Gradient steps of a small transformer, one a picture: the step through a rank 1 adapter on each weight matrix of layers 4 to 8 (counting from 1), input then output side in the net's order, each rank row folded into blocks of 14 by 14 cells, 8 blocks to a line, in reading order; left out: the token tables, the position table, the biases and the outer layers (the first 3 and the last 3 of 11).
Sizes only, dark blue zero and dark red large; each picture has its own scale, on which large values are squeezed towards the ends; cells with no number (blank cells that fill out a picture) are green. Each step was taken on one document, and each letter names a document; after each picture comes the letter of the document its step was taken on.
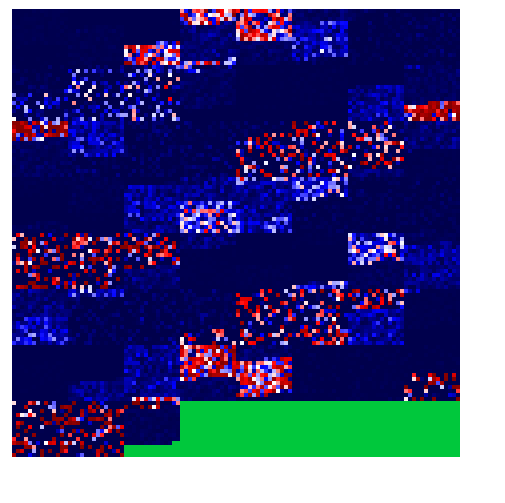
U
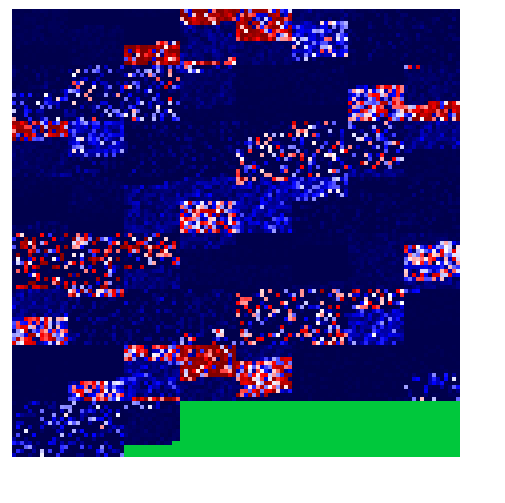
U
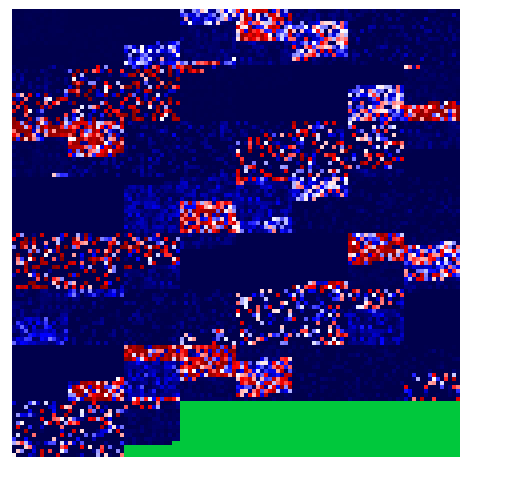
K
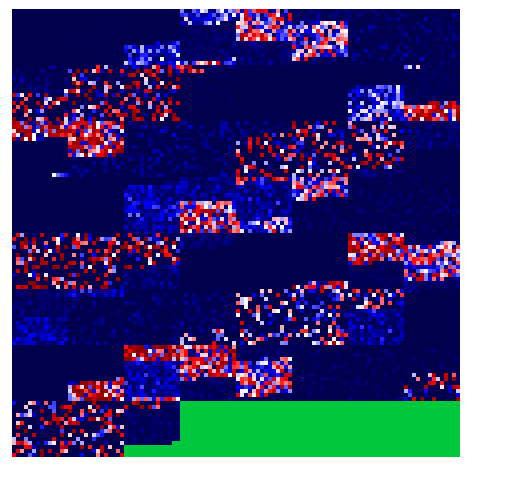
K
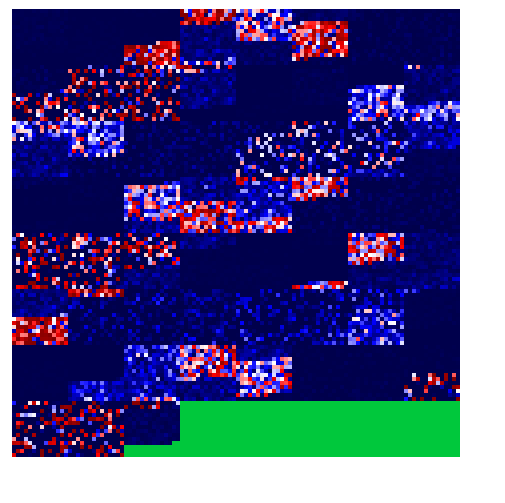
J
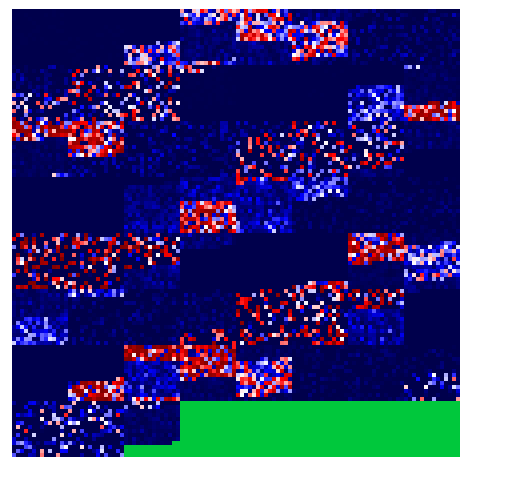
K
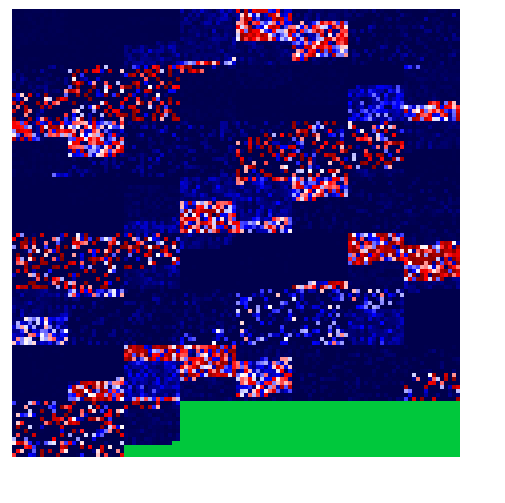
K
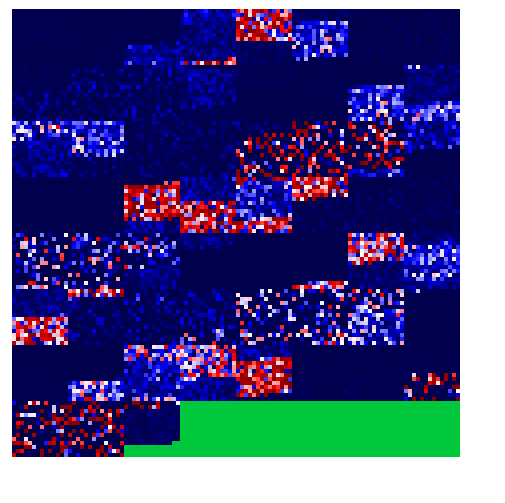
J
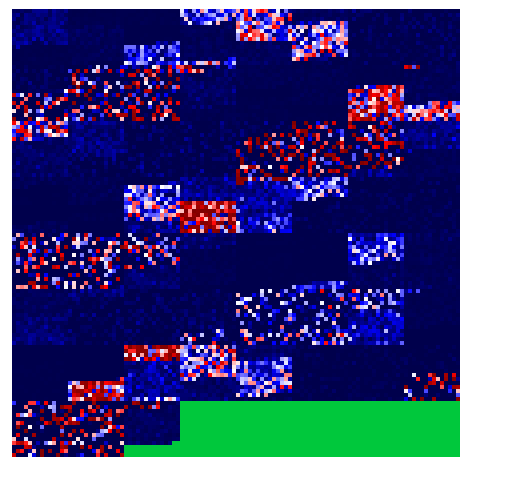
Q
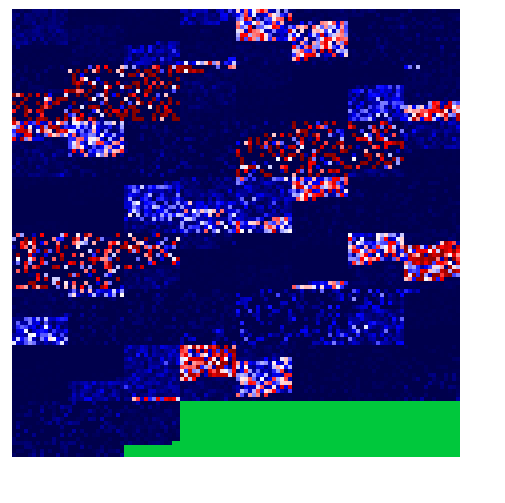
Q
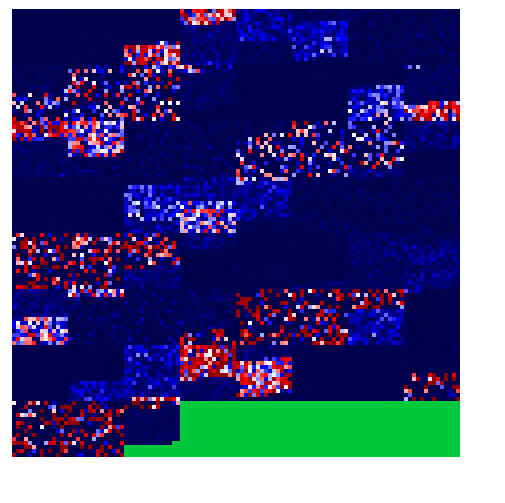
U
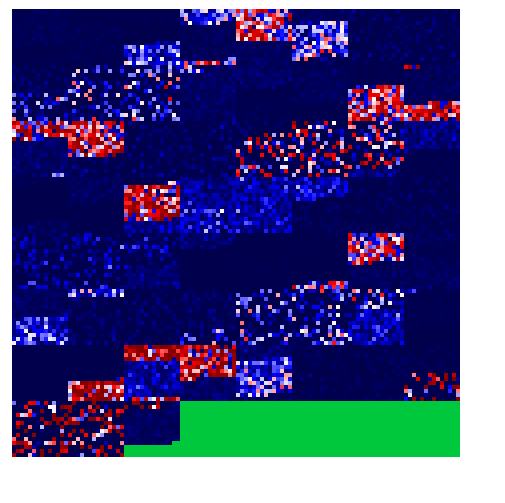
Q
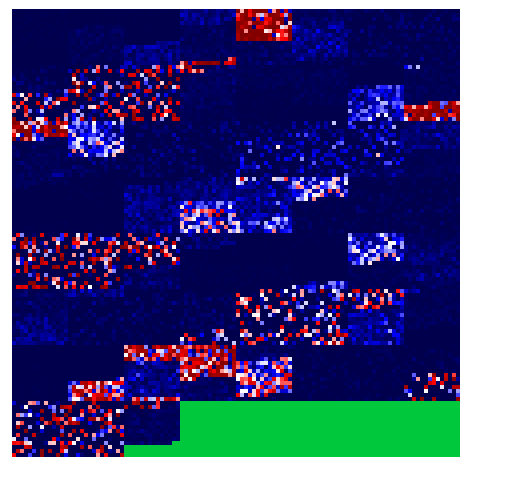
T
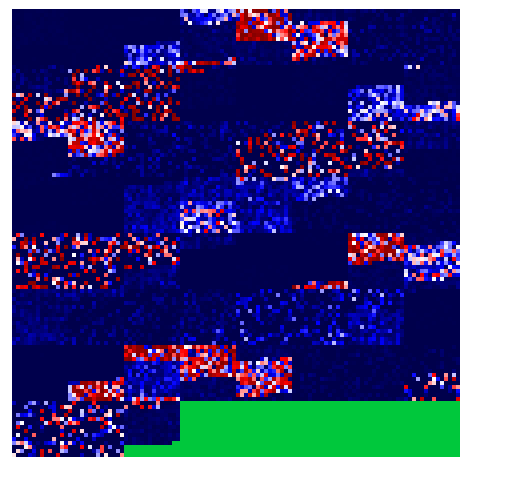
K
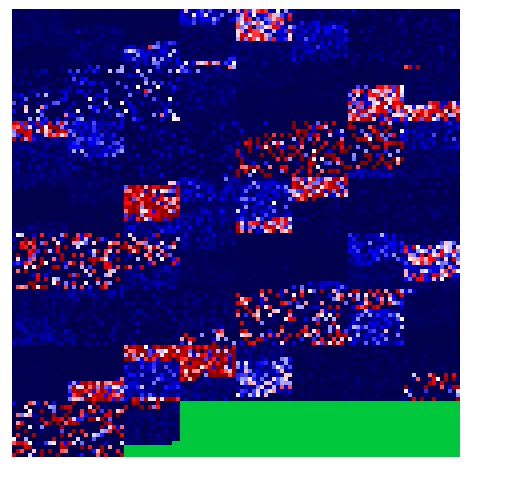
Q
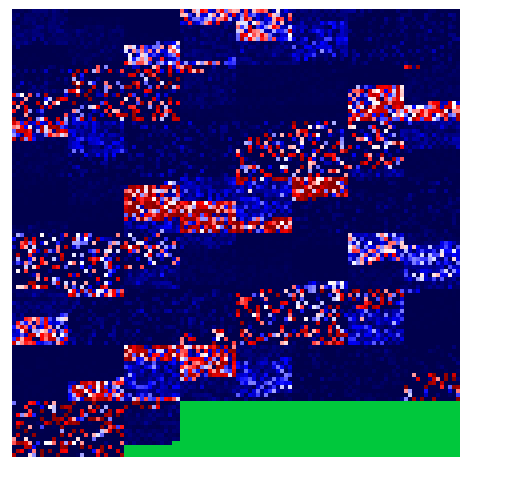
Q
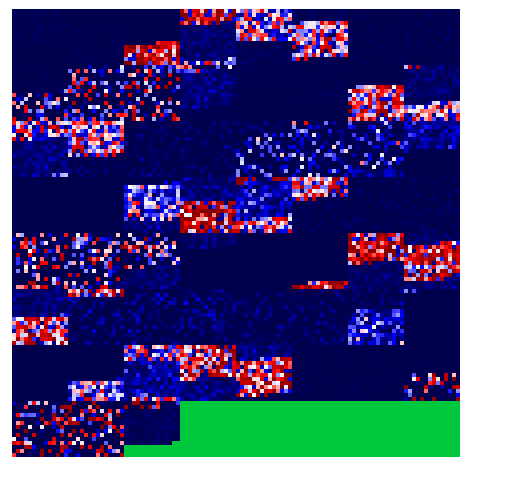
J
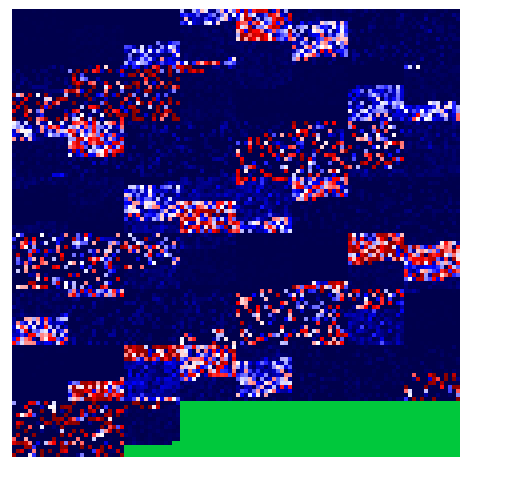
K
